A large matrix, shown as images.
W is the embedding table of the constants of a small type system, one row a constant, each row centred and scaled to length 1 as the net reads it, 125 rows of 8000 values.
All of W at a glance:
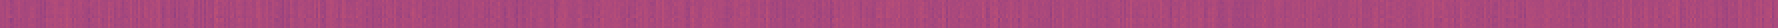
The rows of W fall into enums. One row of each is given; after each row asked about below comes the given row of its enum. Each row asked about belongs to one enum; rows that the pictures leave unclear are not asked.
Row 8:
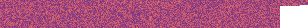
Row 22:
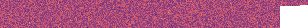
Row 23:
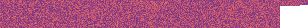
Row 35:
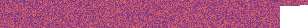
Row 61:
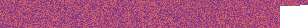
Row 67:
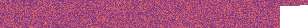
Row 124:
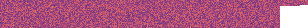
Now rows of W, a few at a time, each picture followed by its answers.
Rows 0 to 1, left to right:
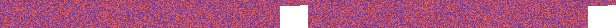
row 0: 124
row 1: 67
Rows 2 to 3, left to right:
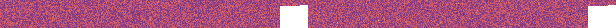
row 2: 8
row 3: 22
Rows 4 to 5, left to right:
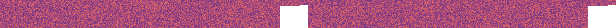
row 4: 23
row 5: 67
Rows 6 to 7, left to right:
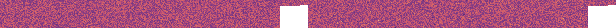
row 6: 67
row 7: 22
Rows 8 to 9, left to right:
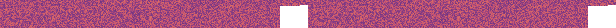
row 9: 8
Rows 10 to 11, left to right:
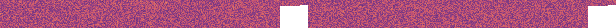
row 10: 23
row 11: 124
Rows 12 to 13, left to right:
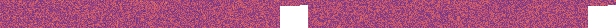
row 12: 23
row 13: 8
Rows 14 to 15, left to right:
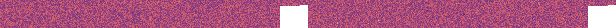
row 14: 8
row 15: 22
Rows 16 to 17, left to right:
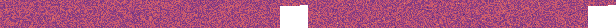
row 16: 8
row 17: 22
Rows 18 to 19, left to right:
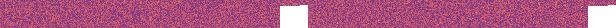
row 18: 8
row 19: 22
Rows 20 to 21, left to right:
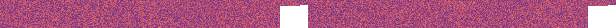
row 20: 61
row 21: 23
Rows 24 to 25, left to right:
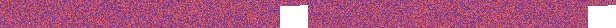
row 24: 22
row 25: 35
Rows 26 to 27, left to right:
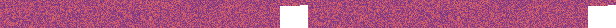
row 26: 8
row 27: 8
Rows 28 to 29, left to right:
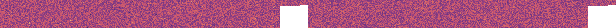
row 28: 22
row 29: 67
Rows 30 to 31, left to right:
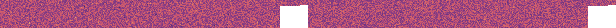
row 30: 22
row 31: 67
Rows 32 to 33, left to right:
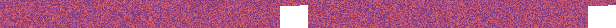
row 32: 8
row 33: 61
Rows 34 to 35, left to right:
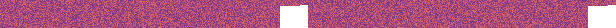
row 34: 61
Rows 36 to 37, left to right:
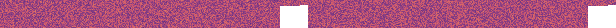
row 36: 35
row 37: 61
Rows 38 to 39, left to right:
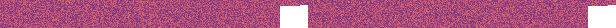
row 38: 61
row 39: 35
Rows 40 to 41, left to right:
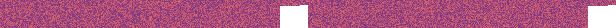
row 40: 8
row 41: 67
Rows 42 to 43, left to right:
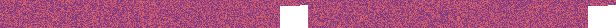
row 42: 61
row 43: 8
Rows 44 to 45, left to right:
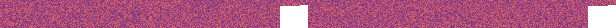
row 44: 8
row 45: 124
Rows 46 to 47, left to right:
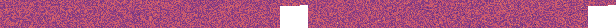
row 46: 8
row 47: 22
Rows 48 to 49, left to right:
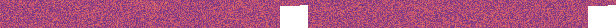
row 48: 23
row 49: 124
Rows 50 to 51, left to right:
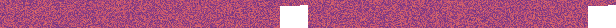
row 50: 67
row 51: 61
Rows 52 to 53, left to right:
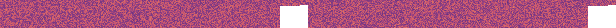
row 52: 8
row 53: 67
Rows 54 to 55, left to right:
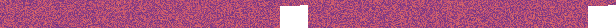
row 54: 67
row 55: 61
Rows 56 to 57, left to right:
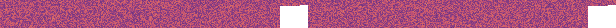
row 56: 8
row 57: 124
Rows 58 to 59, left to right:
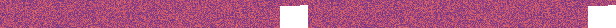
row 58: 67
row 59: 67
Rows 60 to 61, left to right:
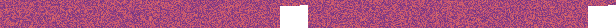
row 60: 8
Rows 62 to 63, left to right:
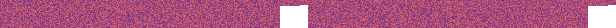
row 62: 124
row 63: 61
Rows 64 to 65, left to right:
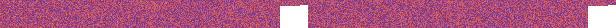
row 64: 23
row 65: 61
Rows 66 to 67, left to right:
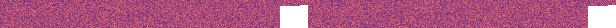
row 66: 124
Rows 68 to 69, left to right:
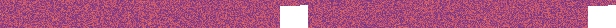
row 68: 61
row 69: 67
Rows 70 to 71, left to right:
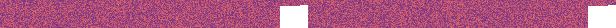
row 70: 67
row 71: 61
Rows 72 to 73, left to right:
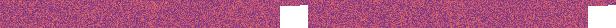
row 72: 23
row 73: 61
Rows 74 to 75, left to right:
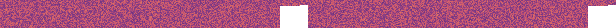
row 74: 8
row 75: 61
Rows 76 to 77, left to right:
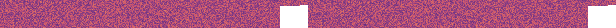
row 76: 35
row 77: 35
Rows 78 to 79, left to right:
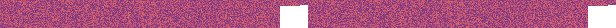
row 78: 61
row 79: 61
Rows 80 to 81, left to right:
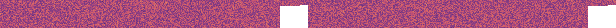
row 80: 23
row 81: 124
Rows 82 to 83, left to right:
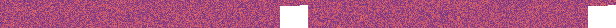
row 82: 124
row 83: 8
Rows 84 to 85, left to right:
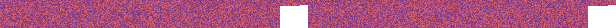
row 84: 8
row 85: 124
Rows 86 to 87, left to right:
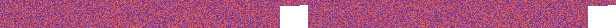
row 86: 35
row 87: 124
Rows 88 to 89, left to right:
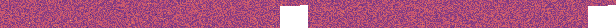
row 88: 22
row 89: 124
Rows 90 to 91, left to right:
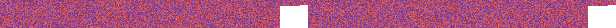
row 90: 67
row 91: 124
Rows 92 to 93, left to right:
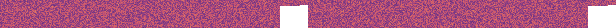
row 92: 124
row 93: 35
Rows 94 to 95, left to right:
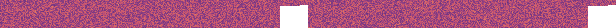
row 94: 124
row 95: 67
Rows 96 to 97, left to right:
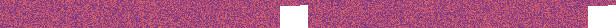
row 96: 61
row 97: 67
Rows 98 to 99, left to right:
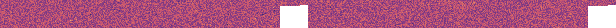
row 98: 22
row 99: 23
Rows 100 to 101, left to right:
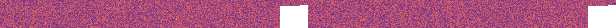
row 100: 67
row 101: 61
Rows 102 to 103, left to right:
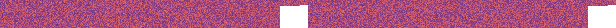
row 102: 35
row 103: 124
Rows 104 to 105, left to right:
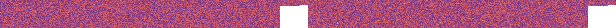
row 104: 124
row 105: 22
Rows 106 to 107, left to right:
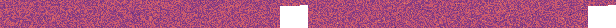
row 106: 8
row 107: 22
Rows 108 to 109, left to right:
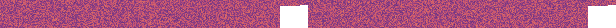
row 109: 35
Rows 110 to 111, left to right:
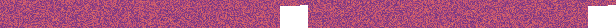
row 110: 61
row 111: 35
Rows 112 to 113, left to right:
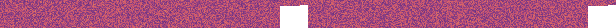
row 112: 35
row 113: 61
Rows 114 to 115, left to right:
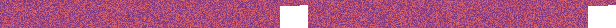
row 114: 124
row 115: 61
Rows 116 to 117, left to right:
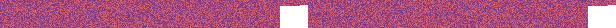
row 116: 124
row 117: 35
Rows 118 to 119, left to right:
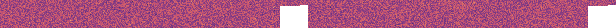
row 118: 22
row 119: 23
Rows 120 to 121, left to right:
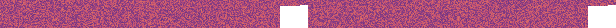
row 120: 61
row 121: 8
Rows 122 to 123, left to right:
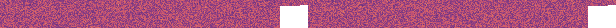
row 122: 67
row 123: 124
